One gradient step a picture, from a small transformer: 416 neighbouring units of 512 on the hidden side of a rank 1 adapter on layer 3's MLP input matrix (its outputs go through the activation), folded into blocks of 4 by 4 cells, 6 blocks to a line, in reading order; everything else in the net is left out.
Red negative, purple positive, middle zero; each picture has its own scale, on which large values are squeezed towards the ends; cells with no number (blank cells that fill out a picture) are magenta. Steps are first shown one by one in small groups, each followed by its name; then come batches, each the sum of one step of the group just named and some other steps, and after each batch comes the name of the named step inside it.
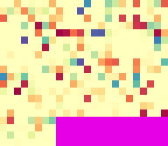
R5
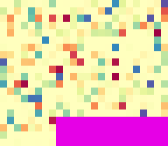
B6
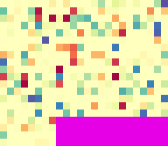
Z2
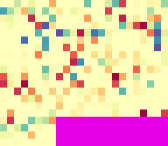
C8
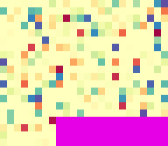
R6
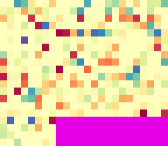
R5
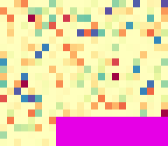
B6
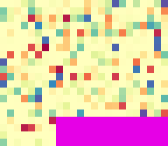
R6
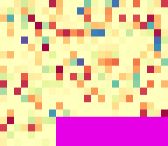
R5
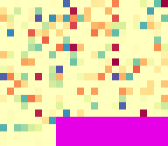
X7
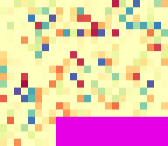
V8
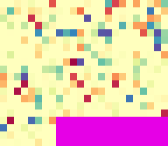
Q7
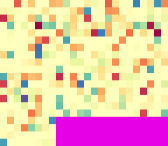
X7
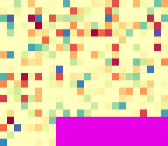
X7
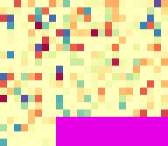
X7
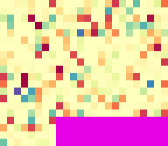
V8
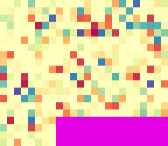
V8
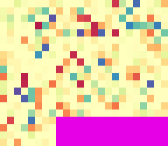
V8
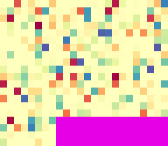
Q7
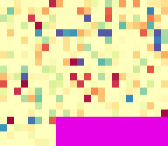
Q7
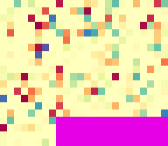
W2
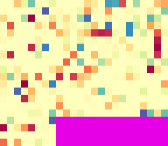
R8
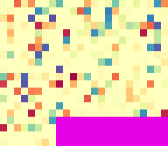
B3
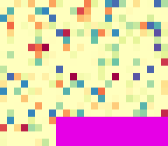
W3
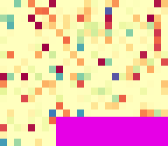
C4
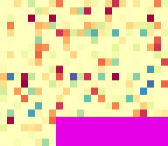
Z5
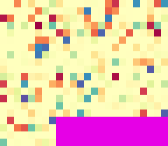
Z5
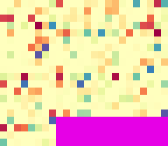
W2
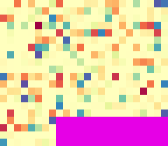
W2
